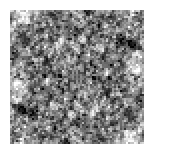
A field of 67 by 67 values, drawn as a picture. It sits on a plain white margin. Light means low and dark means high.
Slope: none. Histogram: bell-shaped. Symmetry: a half turn. Average level on the scale: 50%. Grain: blotchy.
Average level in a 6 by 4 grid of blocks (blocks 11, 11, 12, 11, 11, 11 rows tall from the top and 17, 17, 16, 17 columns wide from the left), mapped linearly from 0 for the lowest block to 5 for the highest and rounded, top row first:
0 4 4 2
4 2 3 5
3 4 4 1
1 4 4 3
5 3 2 4
2 4 4 0
